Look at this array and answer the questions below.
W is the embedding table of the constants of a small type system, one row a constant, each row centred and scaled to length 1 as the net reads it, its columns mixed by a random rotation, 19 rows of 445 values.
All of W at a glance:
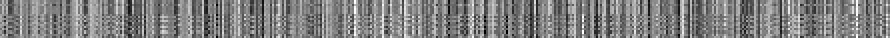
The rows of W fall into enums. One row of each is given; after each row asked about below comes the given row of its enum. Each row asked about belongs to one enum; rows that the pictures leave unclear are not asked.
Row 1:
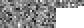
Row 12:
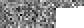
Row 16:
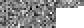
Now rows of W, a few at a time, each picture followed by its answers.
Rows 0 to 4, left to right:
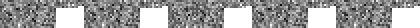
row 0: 1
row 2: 12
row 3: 1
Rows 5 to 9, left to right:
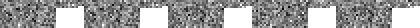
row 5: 1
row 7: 12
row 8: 16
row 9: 12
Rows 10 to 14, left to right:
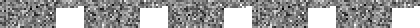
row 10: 16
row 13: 16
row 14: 1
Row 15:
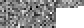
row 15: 16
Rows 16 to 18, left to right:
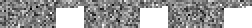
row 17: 1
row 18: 12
